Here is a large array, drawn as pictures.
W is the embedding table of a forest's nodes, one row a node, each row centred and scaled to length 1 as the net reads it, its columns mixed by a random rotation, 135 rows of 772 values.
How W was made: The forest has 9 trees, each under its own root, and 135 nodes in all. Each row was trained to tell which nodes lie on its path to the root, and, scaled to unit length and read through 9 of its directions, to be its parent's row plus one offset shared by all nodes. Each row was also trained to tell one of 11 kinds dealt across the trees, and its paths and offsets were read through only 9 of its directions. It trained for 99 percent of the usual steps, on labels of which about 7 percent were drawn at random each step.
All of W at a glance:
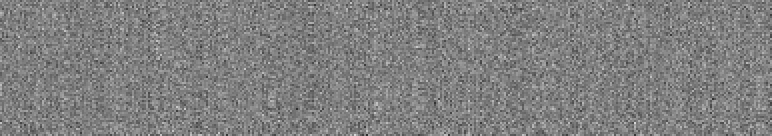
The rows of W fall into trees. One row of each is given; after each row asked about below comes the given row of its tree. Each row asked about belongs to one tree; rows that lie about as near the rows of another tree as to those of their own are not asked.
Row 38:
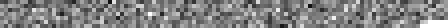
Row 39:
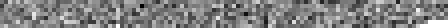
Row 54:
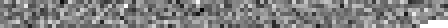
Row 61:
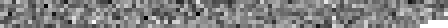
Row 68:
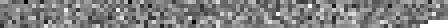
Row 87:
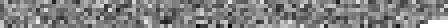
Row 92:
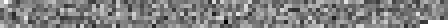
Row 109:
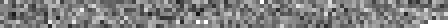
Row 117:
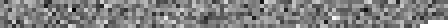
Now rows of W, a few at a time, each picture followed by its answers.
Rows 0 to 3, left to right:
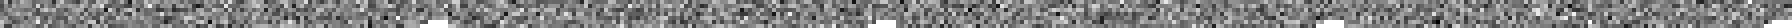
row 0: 87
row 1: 92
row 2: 117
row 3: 39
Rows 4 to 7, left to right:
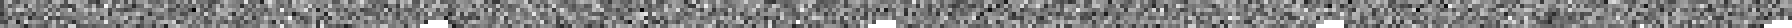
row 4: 92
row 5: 87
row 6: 117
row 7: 117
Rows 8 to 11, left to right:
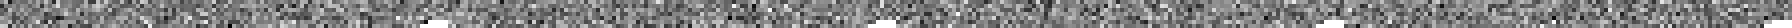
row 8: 109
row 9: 39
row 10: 54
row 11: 117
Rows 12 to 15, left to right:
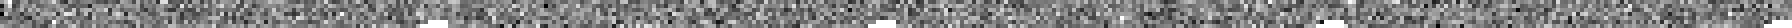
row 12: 92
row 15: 92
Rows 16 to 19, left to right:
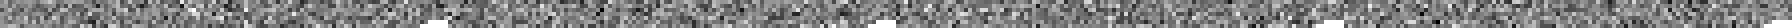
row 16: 39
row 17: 92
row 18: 54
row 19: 39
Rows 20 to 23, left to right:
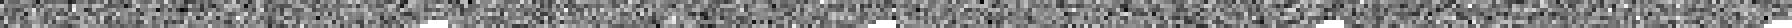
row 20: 87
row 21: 39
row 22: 39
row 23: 117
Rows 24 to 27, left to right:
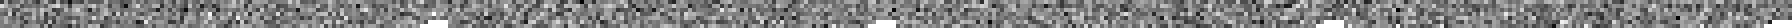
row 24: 109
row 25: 92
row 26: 39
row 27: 68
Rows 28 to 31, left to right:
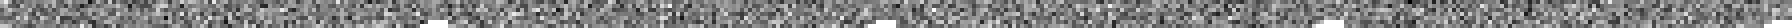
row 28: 54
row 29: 54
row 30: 38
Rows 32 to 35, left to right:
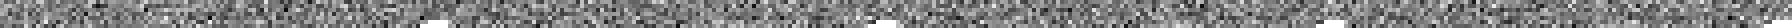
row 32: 117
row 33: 68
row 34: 92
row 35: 87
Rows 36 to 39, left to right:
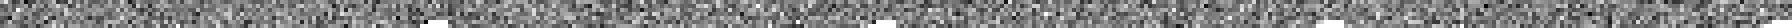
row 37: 109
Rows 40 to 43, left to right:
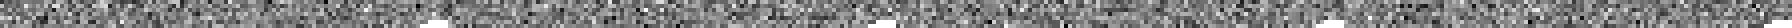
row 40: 109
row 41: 54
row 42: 39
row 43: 117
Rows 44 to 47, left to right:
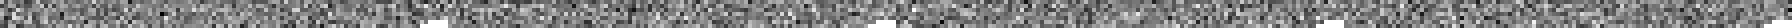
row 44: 38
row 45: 109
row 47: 61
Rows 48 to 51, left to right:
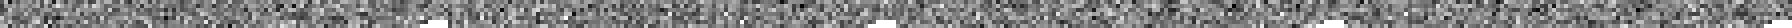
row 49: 68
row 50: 87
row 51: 92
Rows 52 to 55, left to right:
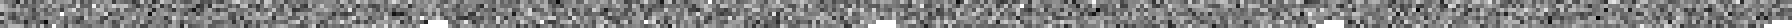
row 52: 92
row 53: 87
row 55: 117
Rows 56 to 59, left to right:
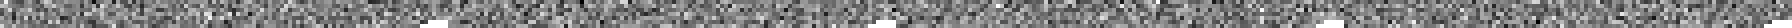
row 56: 109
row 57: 92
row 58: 87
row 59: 68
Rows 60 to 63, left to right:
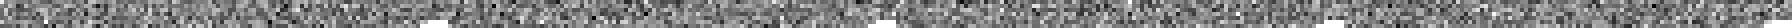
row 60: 38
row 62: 92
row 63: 38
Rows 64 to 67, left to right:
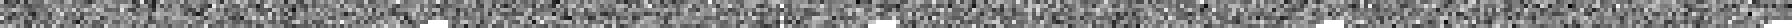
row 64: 54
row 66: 38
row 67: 39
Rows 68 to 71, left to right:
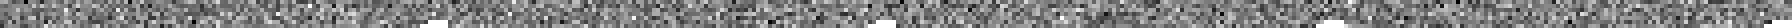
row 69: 39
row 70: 117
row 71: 92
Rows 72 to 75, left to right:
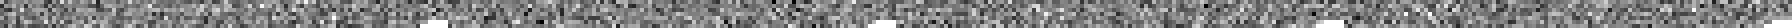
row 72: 38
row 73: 39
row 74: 38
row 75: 87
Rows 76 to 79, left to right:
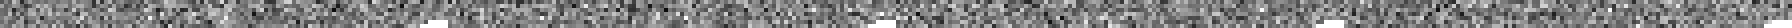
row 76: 87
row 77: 109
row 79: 117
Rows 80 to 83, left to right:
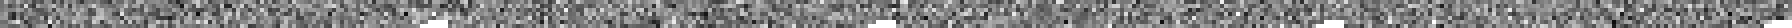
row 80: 109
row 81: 39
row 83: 38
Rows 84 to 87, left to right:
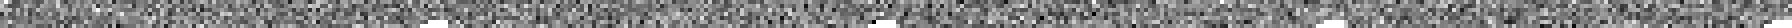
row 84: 92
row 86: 61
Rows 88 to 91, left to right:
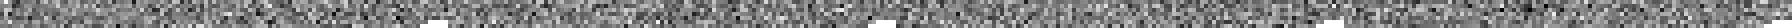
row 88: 92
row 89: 117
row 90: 38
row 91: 109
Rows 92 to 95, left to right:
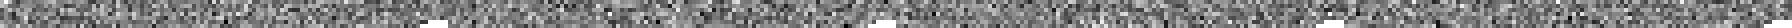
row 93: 87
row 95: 54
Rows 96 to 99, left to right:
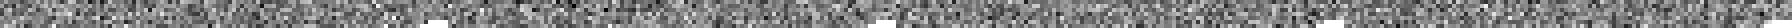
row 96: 54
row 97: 87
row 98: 38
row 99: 38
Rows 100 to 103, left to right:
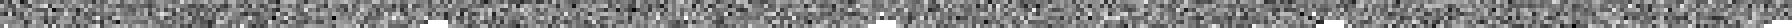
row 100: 68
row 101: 109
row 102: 109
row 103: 39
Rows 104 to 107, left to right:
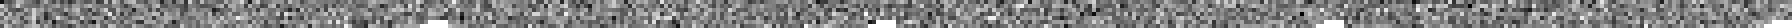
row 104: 39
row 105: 109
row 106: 54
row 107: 87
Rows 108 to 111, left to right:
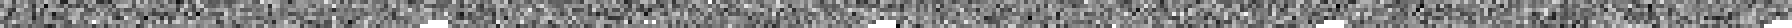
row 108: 61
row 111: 117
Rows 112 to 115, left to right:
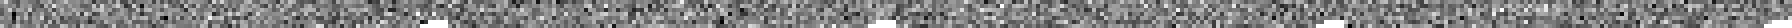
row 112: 109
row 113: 92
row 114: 54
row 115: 38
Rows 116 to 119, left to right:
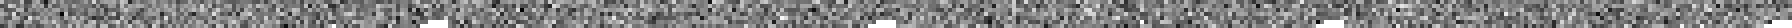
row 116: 38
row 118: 39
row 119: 109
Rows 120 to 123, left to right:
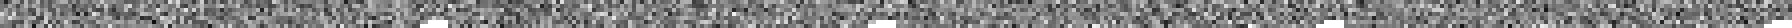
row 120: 117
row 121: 117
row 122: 92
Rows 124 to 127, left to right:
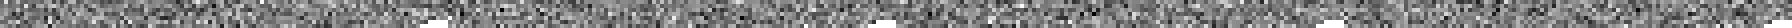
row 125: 109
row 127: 92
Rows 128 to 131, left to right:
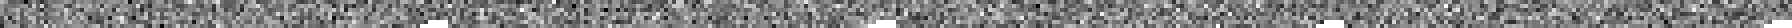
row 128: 68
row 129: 87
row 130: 109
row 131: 87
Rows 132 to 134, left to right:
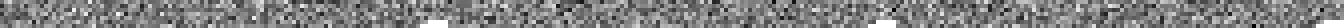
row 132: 87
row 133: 109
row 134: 117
